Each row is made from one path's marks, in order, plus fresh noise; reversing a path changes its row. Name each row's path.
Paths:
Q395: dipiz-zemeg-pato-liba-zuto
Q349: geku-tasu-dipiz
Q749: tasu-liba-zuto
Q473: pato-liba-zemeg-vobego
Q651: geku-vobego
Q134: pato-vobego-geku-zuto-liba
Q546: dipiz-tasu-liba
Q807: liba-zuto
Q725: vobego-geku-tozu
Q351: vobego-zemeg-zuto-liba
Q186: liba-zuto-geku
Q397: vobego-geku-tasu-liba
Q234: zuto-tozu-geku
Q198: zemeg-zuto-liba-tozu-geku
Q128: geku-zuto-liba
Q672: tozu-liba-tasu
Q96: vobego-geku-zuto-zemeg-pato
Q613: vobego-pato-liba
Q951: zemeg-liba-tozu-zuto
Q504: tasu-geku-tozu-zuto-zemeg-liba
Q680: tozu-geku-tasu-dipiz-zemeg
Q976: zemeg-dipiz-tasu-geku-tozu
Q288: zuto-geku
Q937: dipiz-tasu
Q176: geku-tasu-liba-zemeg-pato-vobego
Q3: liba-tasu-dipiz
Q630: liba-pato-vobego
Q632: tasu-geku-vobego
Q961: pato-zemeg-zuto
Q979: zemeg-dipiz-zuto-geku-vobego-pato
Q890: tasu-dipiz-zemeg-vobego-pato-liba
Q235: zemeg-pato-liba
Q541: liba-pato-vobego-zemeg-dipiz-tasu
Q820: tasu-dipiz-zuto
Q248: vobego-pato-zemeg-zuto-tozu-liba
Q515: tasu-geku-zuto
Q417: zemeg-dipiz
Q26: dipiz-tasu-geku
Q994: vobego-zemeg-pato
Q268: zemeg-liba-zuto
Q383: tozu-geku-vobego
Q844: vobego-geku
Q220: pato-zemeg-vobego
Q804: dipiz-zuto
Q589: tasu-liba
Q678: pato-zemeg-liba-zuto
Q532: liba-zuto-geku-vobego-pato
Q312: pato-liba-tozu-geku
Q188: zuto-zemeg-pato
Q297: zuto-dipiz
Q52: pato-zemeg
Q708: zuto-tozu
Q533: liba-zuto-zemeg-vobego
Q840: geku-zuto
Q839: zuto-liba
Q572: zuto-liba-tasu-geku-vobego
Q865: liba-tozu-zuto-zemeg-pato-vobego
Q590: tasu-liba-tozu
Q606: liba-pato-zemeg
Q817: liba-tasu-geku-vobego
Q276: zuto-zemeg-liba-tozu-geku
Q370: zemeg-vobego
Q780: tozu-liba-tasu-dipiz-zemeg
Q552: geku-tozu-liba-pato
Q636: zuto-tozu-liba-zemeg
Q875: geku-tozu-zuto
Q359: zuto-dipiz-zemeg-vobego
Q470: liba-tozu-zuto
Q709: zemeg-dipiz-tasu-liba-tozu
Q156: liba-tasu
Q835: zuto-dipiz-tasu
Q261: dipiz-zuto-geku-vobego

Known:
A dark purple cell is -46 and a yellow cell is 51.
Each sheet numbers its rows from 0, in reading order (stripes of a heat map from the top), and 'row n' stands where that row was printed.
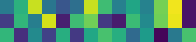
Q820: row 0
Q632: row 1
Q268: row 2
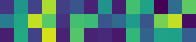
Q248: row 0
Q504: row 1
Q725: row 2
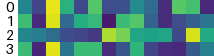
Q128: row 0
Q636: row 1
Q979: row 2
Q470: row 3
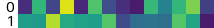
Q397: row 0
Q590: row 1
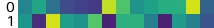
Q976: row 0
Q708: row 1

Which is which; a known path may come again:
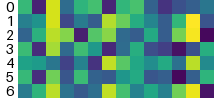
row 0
Q636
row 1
Q804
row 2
Q515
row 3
Q865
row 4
Q709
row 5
Q533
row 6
Q820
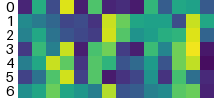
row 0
Q725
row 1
Q979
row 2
Q976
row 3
Q632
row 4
Q504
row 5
Q383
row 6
Q589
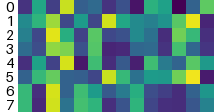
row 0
Q613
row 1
Q546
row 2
Q128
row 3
Q552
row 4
Q96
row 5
Q937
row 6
Q807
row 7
Q470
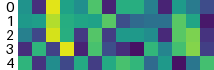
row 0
Q708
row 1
Q590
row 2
Q288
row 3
Q397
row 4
Q268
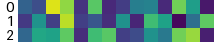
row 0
Q875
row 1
Q248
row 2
Q176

